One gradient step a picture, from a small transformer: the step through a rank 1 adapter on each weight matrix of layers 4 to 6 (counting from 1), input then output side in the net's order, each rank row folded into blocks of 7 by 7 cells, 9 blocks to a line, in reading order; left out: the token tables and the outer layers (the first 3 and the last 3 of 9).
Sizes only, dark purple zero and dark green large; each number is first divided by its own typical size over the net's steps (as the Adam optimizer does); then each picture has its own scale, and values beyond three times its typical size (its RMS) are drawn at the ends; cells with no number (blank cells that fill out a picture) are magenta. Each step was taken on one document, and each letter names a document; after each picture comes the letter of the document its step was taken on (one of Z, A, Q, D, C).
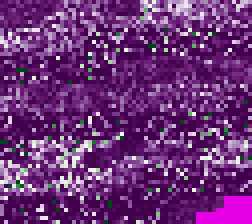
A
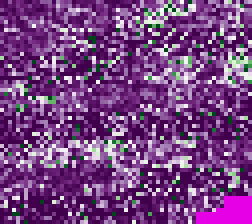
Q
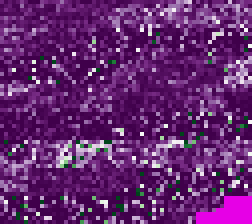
Q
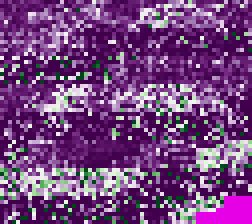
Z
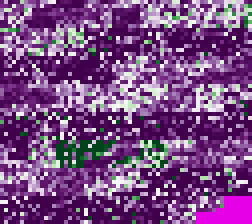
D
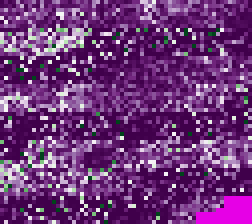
A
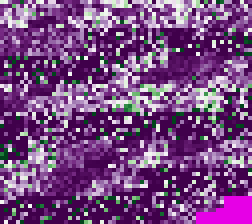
D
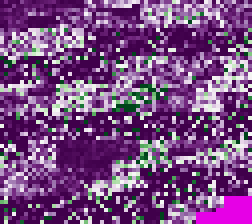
D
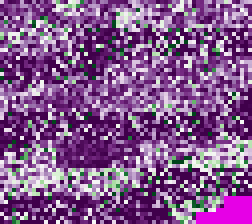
Z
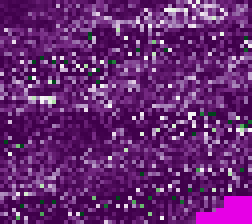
Q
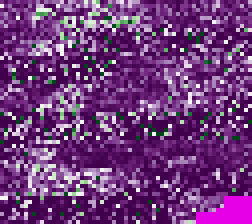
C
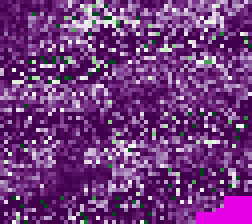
Q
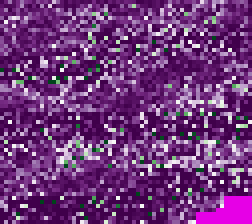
Q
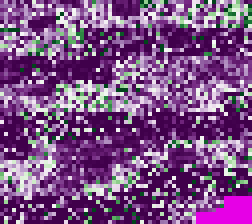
D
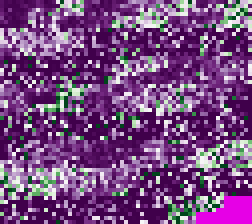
Z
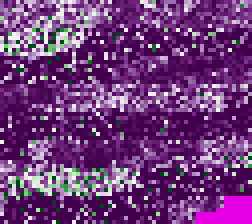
A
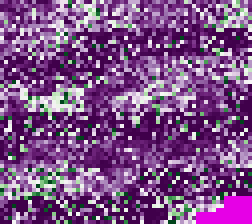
Z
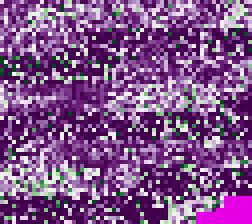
Z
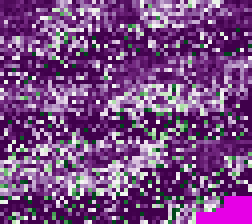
Z
